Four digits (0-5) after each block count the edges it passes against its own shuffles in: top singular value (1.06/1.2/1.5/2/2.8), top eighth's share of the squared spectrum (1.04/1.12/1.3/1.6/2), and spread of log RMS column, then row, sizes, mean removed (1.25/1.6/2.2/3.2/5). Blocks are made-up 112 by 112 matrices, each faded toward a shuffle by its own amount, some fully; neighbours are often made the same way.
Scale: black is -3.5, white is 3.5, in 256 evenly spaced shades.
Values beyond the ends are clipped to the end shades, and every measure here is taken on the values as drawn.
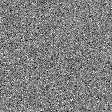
0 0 0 0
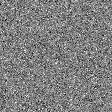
0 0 0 0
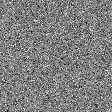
0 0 0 0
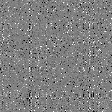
4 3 2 1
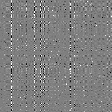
5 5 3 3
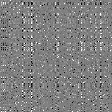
5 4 3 3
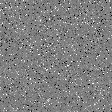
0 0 0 0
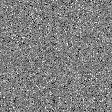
2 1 0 0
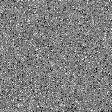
3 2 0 0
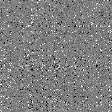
3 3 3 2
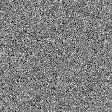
3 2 0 0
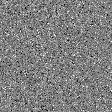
2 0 0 0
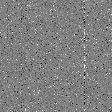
3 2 1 0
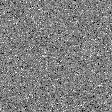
1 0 0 0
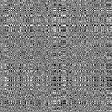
5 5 4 4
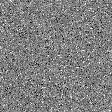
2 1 0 0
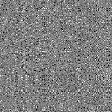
4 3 2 2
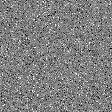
3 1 0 0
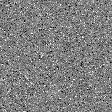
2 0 0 0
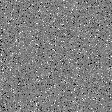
0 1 1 0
